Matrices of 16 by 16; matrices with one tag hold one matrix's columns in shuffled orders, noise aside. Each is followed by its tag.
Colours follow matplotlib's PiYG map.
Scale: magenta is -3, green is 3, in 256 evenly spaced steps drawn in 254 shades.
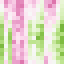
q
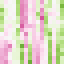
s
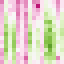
q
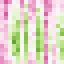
q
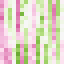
s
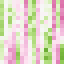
s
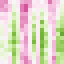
q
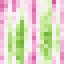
q
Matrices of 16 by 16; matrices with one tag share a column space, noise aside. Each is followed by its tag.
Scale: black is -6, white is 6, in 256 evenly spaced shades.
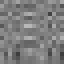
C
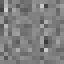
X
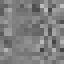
X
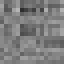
X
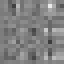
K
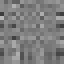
C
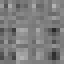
K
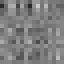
K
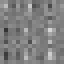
K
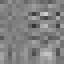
C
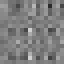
K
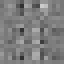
K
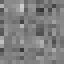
X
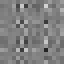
X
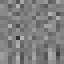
C
